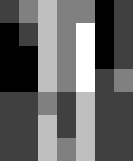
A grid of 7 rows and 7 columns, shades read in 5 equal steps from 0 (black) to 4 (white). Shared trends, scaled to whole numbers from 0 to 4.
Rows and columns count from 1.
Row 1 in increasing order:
0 1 1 2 2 2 3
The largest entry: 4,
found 3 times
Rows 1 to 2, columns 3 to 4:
3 2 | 3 2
